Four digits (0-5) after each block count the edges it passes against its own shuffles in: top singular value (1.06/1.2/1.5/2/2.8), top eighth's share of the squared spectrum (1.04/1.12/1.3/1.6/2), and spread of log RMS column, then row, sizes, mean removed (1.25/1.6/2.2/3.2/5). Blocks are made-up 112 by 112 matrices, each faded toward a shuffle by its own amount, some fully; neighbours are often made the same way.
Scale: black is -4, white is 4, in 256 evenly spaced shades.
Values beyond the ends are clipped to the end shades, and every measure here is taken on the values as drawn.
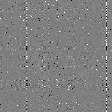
5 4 2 1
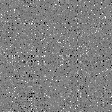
4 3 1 1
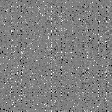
4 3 2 2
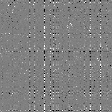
5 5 3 2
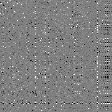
5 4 2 2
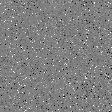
3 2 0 0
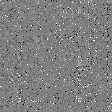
3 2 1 1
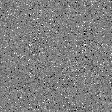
3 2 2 0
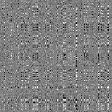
5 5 4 3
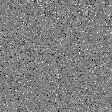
2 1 0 0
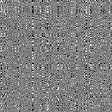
5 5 4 3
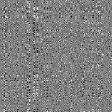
5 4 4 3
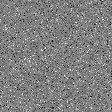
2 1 0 0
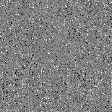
3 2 1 0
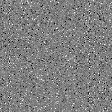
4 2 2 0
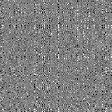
5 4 3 2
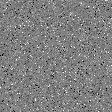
1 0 0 0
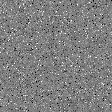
1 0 0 0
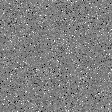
2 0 0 0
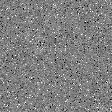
3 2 1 0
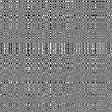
5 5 4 4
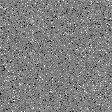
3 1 0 0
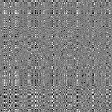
5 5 4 4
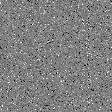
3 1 0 0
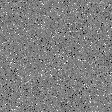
0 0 0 0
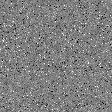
0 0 0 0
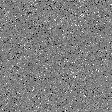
0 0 0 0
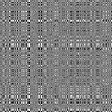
5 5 4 4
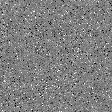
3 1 0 0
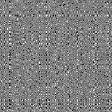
5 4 3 3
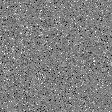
0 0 0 0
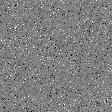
1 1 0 0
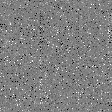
3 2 1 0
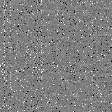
4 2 1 1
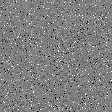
3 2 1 0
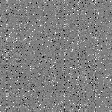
4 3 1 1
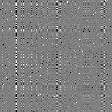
5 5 3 3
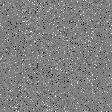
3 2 0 0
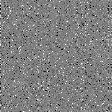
4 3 2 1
